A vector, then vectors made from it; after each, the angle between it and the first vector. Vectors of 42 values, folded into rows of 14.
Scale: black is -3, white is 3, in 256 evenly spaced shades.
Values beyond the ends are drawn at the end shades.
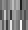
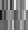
orthogonal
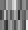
partly aligned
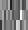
partly opposed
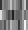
orthogonal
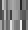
nearly parallel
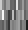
orthogonal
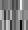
nearly opposite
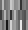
nearly parallel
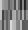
partly aligned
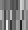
nearly opposite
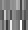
nearly parallel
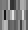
partly opposed
